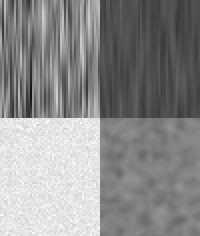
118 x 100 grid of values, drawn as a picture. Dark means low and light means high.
The table splits into 2 rows of 2 panels. Panel 1,1: middling, streaked downward, strong in contrast. Panel 1,2: low, streaked downward, faint in contrast. Panel 2,1: very high, fine-grained, faint in contrast. Panel 2,2: middling, blotchy, faint in contrast.
